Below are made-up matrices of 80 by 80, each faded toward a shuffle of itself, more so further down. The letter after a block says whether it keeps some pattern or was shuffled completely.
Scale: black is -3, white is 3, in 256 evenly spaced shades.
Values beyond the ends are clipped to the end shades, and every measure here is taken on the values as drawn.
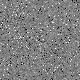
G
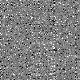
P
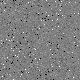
G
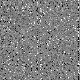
P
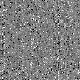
P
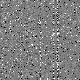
P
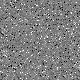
G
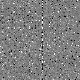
P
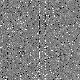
P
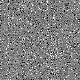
P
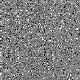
P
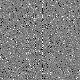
P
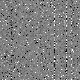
P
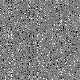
P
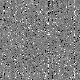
P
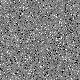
G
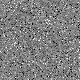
G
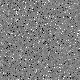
G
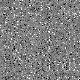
P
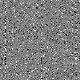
P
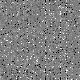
P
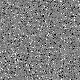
G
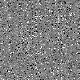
P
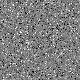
G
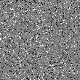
G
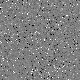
G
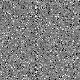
P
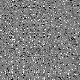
P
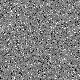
G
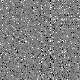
P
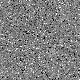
G
